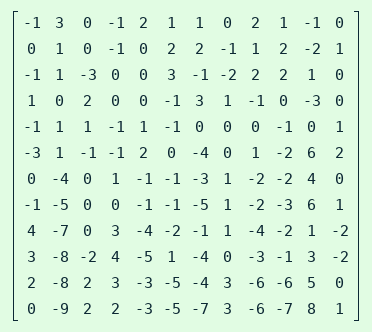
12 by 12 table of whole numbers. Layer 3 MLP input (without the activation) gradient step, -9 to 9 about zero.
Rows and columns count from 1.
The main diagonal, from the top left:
-1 1 -3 0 1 0 -3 1 -4 -1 5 1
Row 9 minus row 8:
5 -2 0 3 -3 -1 4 0 -2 1 -5 -3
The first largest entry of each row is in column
2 6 6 7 2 11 11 11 1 4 11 11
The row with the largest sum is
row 1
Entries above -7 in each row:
12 12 12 12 12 12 12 12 11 11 11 9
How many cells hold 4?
3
